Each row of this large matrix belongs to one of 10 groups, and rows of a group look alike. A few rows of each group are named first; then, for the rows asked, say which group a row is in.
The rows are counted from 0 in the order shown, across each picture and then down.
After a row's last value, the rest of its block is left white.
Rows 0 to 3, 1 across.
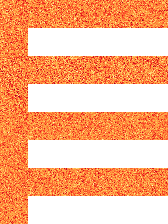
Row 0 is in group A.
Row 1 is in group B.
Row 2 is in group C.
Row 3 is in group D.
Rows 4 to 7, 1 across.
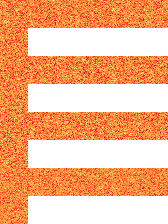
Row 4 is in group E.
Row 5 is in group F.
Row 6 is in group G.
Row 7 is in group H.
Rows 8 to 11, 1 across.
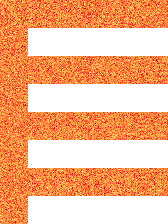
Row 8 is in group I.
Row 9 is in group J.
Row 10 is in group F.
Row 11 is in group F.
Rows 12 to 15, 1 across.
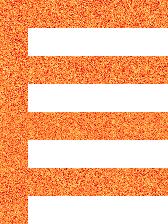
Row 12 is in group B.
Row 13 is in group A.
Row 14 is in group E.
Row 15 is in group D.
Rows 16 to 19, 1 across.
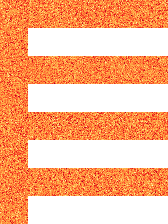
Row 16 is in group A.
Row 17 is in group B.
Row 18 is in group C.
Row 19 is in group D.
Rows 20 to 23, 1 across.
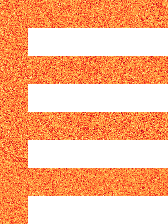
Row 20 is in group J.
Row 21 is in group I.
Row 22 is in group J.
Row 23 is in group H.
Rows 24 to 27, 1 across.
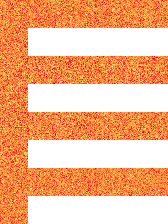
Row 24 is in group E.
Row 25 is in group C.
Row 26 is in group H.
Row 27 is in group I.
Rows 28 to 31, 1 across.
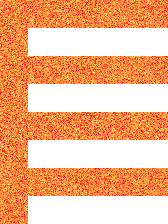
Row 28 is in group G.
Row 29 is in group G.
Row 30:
J
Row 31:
A
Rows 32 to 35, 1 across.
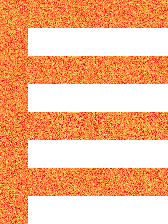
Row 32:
A
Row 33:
D
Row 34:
D
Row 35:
B
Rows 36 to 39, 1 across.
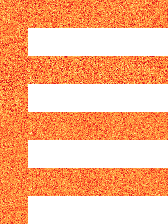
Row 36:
C
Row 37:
D
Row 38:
I
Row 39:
I
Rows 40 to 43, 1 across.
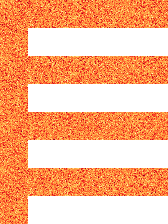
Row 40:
D
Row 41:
D
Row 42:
C
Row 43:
D
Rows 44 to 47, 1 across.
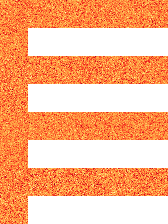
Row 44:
D
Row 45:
I
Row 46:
A
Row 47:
F
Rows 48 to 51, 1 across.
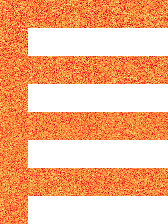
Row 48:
E
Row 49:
F
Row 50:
I
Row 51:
A
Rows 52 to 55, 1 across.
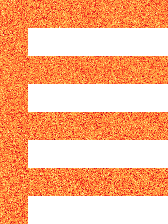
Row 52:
I
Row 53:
A
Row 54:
B
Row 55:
A
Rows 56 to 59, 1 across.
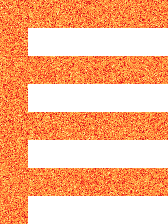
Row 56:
H
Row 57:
E
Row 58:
G
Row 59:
A
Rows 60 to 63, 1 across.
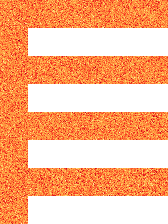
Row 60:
B
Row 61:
I
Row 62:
J
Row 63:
D
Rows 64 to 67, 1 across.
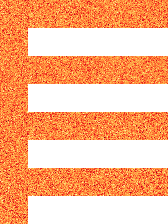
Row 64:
H
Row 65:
I
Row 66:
G
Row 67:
J
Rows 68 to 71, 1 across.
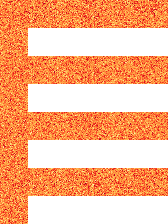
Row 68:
F
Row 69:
F
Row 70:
I
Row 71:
F
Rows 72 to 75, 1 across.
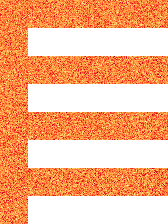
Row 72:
F
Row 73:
J
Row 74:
C
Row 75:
D
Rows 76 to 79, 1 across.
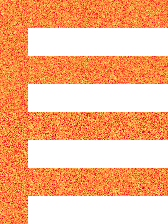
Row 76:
I
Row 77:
A
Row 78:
H
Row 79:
H
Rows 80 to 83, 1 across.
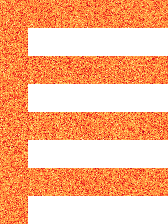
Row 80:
E
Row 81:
C
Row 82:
H
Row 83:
A
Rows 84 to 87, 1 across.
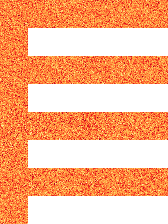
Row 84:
B
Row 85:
B
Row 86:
I
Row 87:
F
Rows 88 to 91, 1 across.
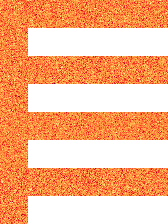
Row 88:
G
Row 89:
B
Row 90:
H
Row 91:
I
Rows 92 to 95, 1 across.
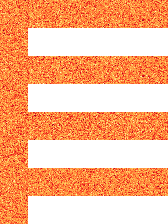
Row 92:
H
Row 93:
H
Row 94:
C
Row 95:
J
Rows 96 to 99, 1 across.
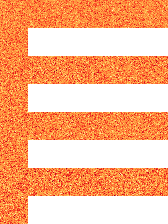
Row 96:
E
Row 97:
F
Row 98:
G
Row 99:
C
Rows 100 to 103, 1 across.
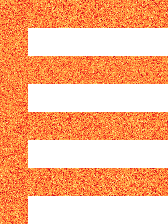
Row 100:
D
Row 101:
J
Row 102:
C
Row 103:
D
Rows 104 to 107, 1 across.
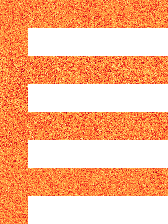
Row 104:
F
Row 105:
E
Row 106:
D
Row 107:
J
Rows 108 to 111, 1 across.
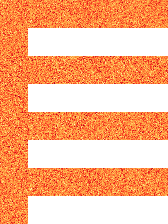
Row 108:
I
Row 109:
B
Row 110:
H
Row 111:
I
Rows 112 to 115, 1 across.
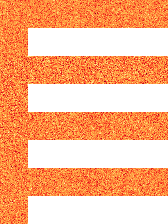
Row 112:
E
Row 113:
G
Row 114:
B
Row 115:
I
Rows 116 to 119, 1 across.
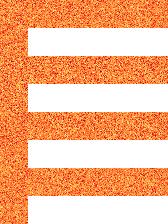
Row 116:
C
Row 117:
G
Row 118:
D
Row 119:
D
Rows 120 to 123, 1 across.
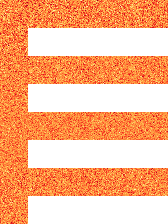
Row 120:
C
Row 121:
H
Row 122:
J
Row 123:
I
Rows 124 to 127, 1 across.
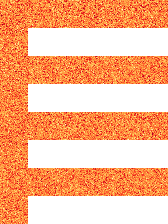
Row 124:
D
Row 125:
H
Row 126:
D
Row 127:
E
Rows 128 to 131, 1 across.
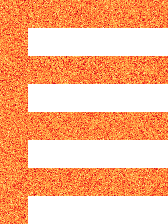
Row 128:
H
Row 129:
D
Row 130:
J
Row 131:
C
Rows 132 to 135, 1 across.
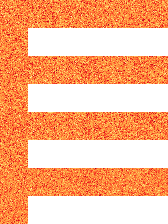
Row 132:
H
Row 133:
F
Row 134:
F
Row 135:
I
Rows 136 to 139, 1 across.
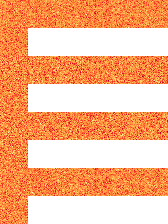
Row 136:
E
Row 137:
H
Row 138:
J
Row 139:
E
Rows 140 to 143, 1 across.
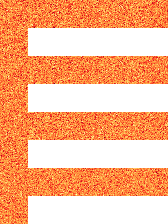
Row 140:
C
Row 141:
C
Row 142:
G
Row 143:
J
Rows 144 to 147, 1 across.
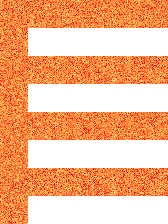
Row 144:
G
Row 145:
F
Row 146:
F
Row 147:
F
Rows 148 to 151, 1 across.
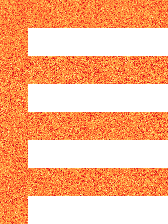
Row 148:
D
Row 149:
F
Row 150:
J
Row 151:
D
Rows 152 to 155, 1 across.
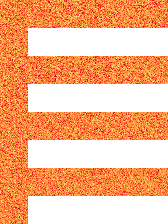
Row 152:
D
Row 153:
E
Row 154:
J
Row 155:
B
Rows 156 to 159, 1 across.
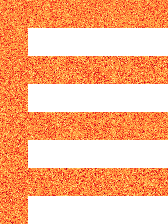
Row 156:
G
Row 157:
F
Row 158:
E
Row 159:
D
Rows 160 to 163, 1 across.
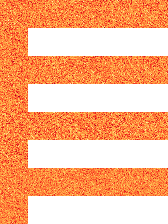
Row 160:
B
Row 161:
B
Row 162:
E
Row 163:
B
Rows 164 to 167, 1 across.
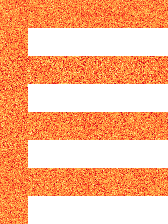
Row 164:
A
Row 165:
D
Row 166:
I
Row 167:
F
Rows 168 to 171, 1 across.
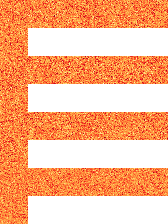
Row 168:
F
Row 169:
D
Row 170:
G
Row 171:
J
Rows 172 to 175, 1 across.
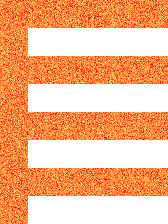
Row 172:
F
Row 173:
A
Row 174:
G
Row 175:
B
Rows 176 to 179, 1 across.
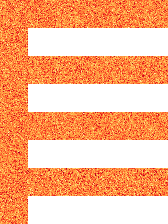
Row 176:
E
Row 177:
H
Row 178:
B
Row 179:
D
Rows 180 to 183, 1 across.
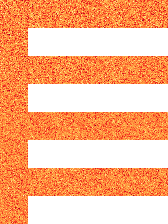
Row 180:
H
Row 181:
H
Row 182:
E
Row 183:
B
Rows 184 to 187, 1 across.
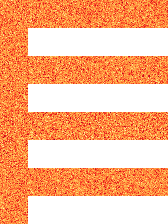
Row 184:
I
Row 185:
H
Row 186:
G
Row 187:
E
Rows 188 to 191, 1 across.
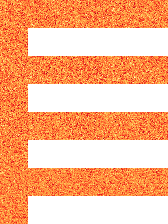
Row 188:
E
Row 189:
I
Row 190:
H
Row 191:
J
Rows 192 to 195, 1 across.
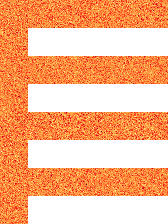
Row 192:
J
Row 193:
B
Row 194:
D
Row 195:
H
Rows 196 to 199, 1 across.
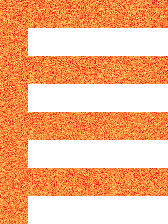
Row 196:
C
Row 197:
G
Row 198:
G
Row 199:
F
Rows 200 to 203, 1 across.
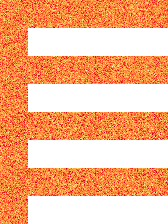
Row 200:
C
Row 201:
E
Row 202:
D
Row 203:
D
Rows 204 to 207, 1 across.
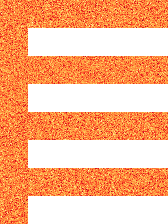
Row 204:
G
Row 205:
J
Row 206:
D
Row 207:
A
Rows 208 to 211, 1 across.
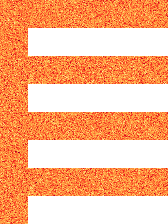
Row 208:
B
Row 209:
G
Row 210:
B
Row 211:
G
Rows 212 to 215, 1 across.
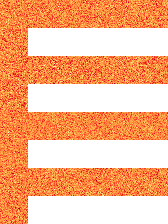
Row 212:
J
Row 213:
C
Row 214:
B
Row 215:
B
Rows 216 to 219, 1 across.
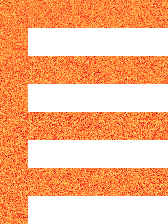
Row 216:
J
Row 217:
F
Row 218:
C
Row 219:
J
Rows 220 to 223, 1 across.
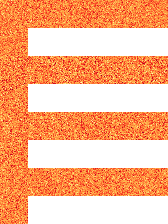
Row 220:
I
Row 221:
D
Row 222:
A
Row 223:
E
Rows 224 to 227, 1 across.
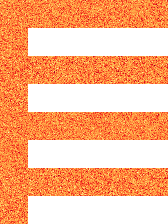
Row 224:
J
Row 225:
F
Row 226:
B
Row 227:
A
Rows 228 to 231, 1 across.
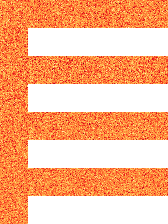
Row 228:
E
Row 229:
C
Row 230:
G
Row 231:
G
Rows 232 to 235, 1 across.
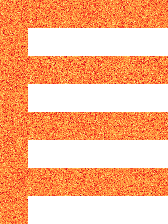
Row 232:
I
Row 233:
D
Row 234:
G
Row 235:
D
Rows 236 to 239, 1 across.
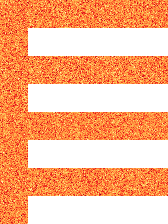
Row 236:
D
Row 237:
H
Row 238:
E
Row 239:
I
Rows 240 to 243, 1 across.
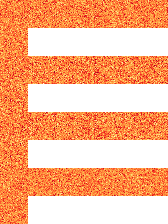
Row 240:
F
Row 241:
F
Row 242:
F
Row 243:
C
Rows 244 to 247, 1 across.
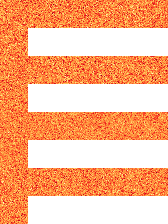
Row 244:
C
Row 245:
D
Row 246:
B
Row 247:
I
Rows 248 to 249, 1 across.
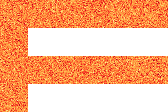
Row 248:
B
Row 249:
J
